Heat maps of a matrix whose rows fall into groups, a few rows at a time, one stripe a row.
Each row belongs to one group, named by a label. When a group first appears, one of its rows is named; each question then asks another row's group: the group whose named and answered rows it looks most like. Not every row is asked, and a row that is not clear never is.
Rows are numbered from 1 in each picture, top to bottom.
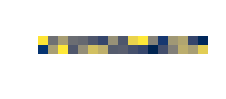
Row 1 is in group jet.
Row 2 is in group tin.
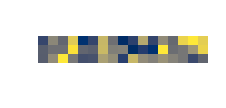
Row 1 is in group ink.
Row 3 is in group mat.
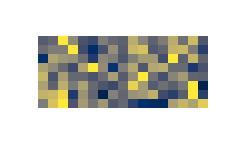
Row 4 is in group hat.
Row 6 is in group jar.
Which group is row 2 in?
jet
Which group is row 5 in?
jet
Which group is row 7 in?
jar
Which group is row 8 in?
tin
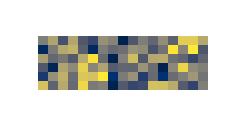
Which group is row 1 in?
ink
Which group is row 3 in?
hat
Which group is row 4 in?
tin
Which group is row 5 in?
tin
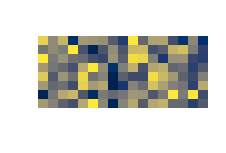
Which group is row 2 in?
jet
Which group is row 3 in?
jet
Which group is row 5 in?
hat
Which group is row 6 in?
hat
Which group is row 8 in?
hat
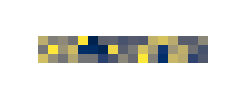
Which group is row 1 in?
hat
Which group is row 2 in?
jet
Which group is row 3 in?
jet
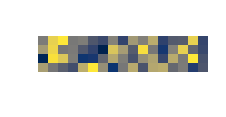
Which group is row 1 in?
jar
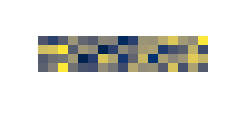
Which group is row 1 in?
ink
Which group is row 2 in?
jar
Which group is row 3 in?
ink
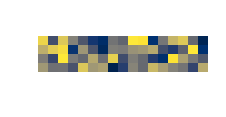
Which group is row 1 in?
jet
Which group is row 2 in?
jar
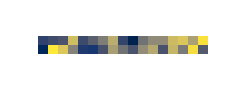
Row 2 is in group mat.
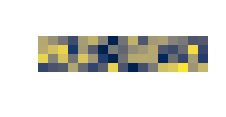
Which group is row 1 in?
hat
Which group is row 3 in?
jar
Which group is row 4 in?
ink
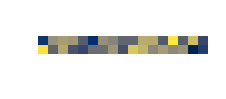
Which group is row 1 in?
mat
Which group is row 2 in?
jet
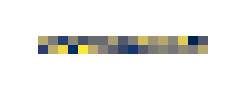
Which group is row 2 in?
tin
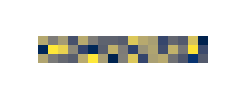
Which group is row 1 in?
jar
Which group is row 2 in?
mat
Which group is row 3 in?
hat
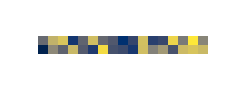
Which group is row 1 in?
tin
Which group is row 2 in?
ink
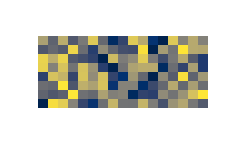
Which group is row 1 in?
tin
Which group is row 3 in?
jet
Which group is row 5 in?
tin
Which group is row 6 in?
tin
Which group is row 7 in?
ink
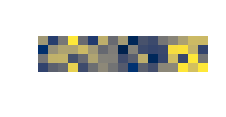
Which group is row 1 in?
ink
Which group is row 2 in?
tin
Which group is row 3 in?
tin
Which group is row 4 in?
ink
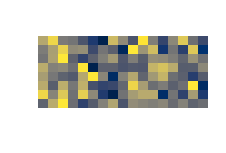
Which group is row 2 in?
jar
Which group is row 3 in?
mat
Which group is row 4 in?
hat
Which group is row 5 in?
hat
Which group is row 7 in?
jar
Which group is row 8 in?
mat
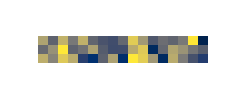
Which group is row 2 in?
tin
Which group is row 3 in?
jet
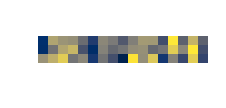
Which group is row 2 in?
mat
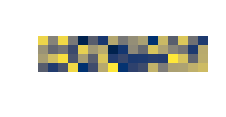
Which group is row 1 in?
jet
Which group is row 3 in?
tin
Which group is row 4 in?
ink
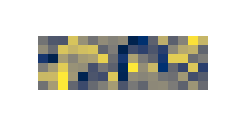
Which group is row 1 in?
ink
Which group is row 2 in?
tin
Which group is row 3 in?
tin
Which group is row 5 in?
jet
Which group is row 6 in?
mat
